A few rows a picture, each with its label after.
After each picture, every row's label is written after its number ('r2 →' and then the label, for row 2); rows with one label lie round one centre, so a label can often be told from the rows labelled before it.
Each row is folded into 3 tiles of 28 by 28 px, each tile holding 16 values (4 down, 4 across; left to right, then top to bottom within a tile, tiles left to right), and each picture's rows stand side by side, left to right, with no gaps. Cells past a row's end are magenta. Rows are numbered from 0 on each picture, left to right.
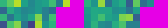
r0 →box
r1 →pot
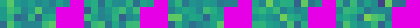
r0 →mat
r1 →mat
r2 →mat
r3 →pot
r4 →pot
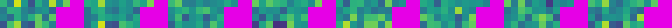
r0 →box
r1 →box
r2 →mat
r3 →box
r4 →pot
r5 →mat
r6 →pot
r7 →box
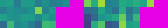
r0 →mat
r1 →box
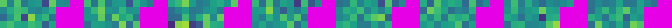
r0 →pot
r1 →pot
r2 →box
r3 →pot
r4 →pot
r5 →pot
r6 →mat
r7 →mat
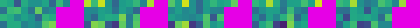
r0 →mat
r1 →box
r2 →box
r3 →box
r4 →box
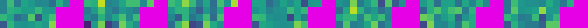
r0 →mat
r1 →box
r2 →box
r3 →mat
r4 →pot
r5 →mat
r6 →mat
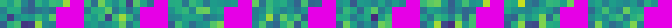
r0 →box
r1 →pot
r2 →mat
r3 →pot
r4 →mat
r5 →box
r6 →box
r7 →mat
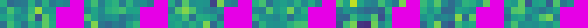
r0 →mat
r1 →mat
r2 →pot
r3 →mat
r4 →box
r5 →box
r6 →pot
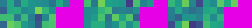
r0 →mat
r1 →pot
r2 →box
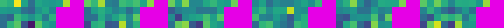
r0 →box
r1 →box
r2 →box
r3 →mat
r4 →box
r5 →box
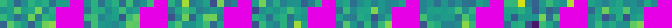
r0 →mat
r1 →mat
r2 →pot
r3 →mat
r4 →mat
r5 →mat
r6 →box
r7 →mat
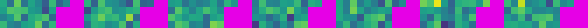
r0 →pot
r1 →pot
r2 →mat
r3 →mat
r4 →pot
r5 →box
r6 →pot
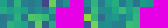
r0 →pot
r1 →mat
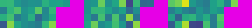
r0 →mat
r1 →pot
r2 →box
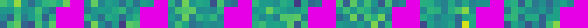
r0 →box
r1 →mat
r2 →pot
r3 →pot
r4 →pot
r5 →mat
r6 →mat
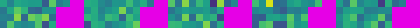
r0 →pot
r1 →mat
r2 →pot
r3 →box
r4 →pot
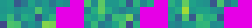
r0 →mat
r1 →pot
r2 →pot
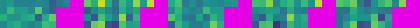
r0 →mat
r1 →box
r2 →mat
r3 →box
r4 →box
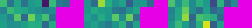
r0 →pot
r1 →pot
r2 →pot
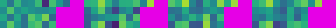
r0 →pot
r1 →box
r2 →box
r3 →box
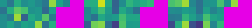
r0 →pot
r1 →box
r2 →box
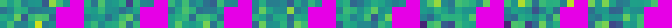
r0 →pot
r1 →pot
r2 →pot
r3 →mat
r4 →mat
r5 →box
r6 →box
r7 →box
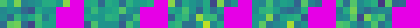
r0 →box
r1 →mat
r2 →pot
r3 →pot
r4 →pot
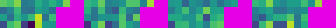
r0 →box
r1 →box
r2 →mat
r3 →box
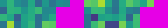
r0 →mat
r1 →box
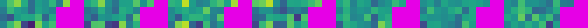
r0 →box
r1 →box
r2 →box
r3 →box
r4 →mat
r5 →mat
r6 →pot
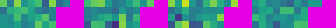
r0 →pot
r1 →box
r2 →box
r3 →mat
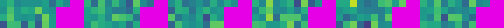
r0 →mat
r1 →pot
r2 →mat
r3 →pot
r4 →box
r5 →pot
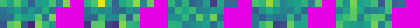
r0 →box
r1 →box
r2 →pot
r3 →box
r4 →pot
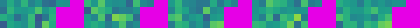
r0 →mat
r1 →pot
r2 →mat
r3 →pot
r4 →mat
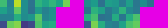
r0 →box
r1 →mat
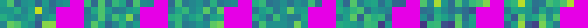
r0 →mat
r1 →pot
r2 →mat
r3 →mat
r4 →pot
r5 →box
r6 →box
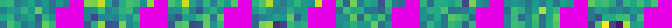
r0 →mat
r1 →box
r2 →box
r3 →box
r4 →pot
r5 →pot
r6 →mat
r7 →box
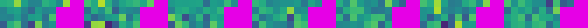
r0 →box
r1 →box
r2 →mat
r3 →mat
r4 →pot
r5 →box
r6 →pot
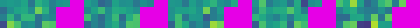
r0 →mat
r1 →mat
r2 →mat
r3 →mat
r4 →box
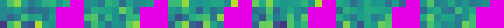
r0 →box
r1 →mat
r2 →box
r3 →box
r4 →mat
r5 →mat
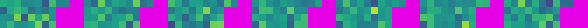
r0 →pot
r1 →pot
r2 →mat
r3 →mat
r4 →mat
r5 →mat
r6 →pot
